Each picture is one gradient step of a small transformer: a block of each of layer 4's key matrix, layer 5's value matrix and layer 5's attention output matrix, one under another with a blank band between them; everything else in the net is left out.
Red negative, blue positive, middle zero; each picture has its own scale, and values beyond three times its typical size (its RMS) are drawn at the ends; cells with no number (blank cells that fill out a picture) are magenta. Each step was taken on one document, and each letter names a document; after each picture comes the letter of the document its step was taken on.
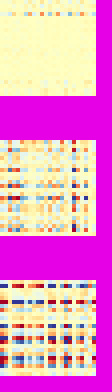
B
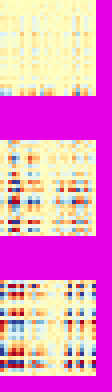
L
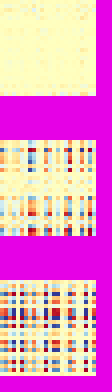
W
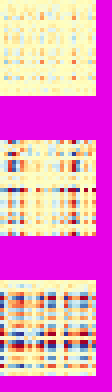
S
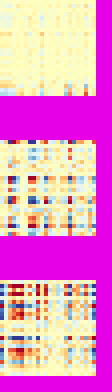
L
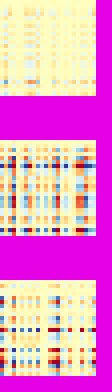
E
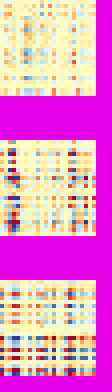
S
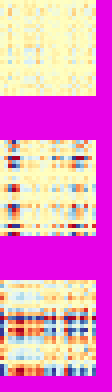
S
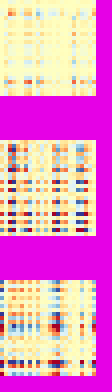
E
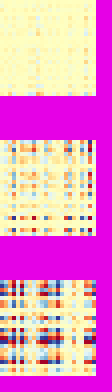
W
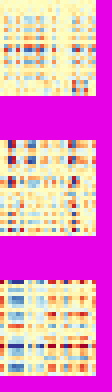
B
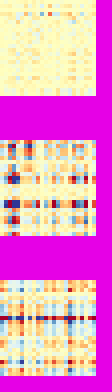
S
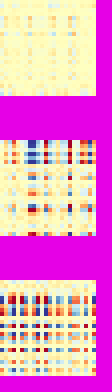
L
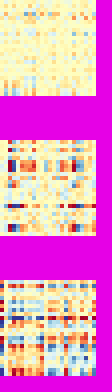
S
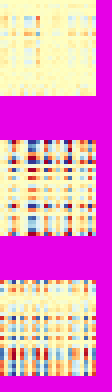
L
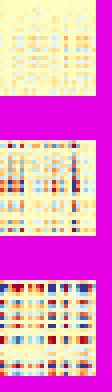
B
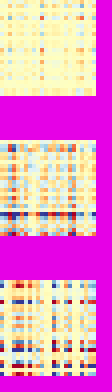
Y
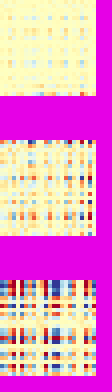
W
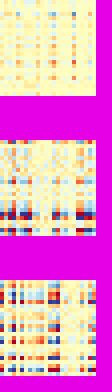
E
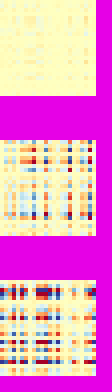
W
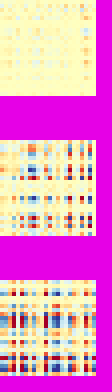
W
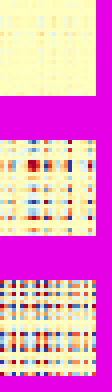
L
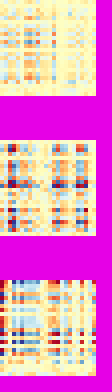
E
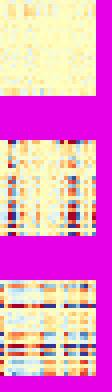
S
